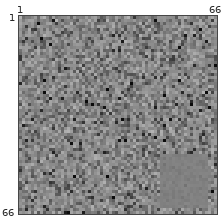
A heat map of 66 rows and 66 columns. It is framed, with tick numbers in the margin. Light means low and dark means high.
Odd patch: calmer, in the bottom right. Slope: none. Histogram: skewed, a long tail of high values. Odd rows or columns: none. Mirror symmetry: none. Calmest part: bottom right.
